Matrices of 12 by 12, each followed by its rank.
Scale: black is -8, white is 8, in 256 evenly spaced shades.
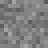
full rank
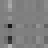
one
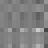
one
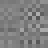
two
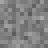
full rank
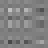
one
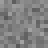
full rank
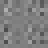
two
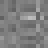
two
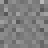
two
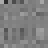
two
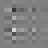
one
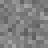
full rank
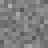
full rank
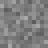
full rank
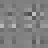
two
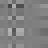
one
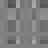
one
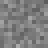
full rank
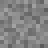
full rank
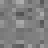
two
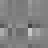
one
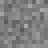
full rank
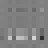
one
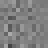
two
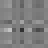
one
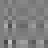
one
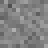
full rank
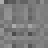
two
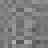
two
